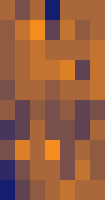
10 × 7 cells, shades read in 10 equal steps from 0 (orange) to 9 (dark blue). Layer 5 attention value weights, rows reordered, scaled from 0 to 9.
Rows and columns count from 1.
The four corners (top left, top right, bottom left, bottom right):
3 3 9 3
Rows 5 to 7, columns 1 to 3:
5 3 3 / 4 6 4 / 7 6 3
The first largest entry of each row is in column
4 4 1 6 1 2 1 1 1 1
